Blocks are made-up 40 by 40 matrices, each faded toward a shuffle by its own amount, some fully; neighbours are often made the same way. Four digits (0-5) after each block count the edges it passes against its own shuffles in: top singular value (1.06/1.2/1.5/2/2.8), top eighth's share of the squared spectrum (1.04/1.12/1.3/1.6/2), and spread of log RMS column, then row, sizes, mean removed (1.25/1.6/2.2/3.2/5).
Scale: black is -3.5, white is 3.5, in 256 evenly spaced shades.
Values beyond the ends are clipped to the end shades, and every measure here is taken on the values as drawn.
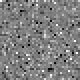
0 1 0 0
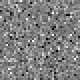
0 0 0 0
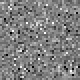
0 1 0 0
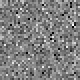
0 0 0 0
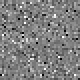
0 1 0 0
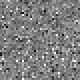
1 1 1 0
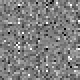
1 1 2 0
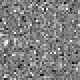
1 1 1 0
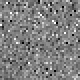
0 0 0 0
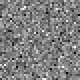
0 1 0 0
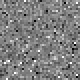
0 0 0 0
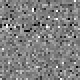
1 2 0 2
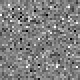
1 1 1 1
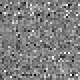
0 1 0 2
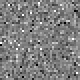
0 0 0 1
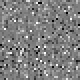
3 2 0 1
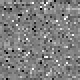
2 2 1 0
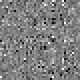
3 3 1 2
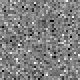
0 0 0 0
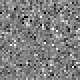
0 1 0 0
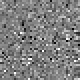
3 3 1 1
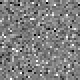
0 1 0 0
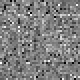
3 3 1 1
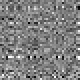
4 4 2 3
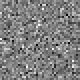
3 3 0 1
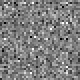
3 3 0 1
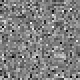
3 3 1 1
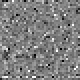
3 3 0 1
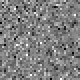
1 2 0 0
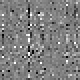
3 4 2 1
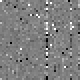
3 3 1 0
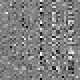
4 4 3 1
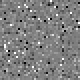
1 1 0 0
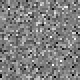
1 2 0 0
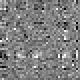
4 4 2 2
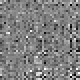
4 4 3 2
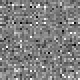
3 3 1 2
